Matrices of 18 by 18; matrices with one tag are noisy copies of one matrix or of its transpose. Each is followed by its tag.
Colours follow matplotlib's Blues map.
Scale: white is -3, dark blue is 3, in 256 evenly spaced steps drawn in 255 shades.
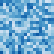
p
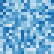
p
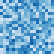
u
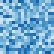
u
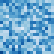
p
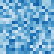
u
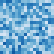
p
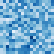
u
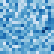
u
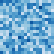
p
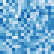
u
